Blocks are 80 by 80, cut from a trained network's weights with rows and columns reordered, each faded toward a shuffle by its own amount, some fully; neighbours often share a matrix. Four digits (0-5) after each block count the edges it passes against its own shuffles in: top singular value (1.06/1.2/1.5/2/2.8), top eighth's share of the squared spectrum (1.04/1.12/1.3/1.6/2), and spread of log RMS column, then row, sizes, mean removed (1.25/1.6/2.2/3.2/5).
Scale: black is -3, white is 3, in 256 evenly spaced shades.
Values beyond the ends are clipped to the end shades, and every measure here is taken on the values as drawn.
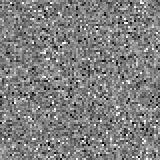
0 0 0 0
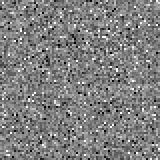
0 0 0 0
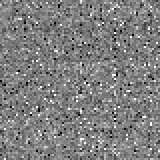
2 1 1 0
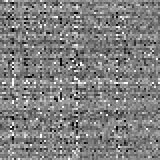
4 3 3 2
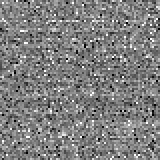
2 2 1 1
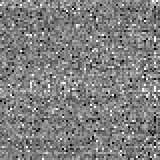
2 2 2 0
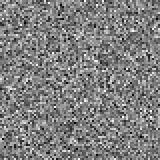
1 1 0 0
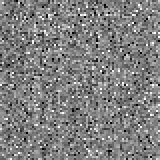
1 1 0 1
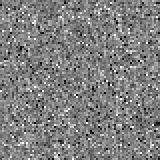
1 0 0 0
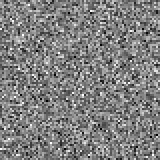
0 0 0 0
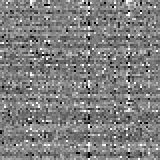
4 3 3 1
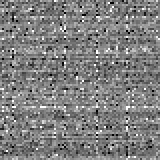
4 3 3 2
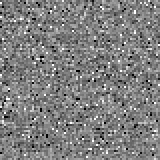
1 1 1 0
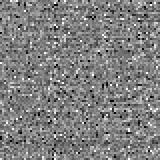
2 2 1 0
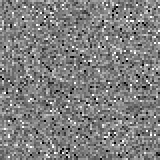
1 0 0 0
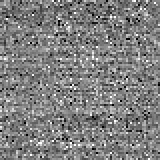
3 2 2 1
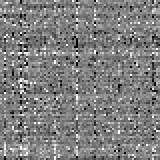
3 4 3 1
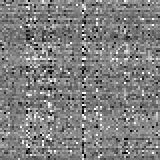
3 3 3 1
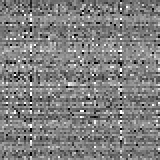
4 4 3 2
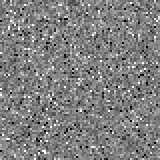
0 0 0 0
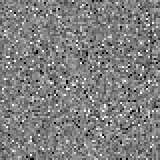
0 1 0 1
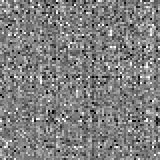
3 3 0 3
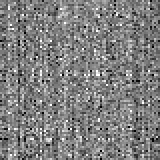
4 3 1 3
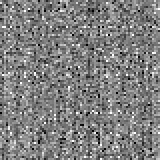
3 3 0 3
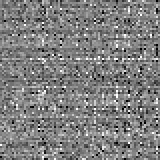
3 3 3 2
